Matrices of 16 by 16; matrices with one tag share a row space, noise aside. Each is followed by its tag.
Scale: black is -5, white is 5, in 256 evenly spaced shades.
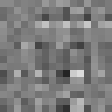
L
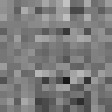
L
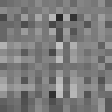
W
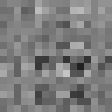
L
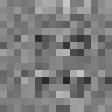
L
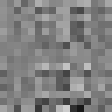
L
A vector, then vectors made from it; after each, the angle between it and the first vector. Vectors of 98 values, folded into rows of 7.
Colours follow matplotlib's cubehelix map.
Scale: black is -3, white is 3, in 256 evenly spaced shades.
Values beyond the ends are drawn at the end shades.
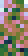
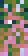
partly opposed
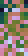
nearly opposite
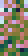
nearly parallel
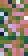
orthogonal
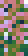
partly aligned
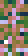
partly opposed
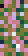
orthogonal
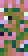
partly aligned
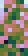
nearly parallel
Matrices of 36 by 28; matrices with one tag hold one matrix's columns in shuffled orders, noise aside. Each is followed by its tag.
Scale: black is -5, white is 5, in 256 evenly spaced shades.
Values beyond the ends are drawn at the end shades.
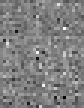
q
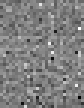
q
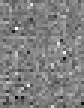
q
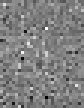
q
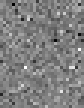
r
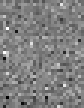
q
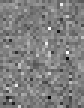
q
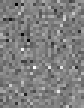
r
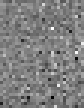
q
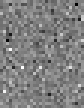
r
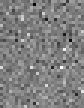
r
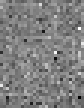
q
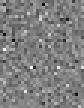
r
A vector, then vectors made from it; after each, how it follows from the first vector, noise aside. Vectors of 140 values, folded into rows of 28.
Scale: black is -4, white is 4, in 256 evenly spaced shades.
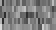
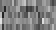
wrapped around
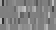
partly zeroed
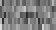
copied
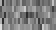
copied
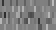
partly zeroed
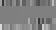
partly zeroed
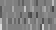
partly zeroed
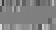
partly zeroed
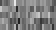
wrapped around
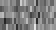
wrapped around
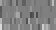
partly zeroed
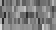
copied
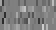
partly zeroed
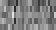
wrapped around
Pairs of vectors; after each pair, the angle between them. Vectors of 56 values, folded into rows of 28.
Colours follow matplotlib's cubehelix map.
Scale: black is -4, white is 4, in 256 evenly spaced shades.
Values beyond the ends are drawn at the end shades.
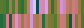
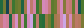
partly aligned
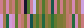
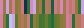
nearly parallel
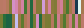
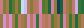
partly opposed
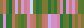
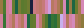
nearly opposite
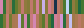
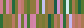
nearly parallel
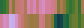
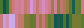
nearly parallel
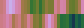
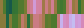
nearly opposite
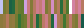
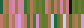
nearly opposite
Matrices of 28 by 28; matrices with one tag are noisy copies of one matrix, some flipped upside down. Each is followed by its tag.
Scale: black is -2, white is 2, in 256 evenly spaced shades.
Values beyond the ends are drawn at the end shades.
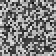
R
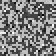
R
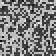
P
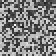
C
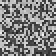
C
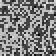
P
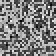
P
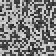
P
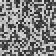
P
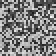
C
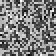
P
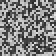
R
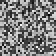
R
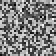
R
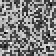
P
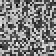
P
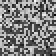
C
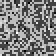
P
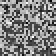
C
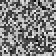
R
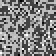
P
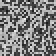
P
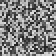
R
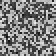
R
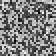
R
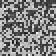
C
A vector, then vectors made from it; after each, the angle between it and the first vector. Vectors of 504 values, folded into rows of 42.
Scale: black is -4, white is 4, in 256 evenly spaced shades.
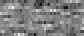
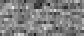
nearly parallel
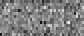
partly aligned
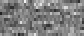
nearly opposite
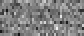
partly opposed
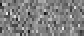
orthogonal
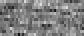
nearly opposite
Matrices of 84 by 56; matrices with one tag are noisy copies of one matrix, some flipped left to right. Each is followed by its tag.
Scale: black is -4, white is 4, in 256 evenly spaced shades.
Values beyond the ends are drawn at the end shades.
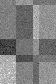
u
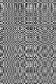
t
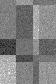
u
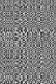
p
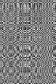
t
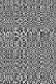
p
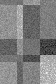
u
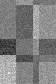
u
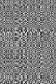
p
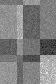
u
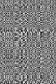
p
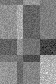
u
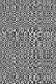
p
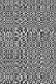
p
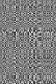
p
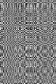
t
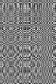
t
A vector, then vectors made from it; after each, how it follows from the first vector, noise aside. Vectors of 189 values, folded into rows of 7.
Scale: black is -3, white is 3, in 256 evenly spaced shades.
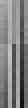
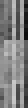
wrapped around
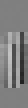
partly zeroed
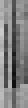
wrapped around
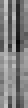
wrapped around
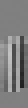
partly zeroed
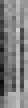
wrapped around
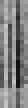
wrapped around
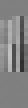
partly zeroed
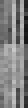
wrapped around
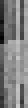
wrapped around
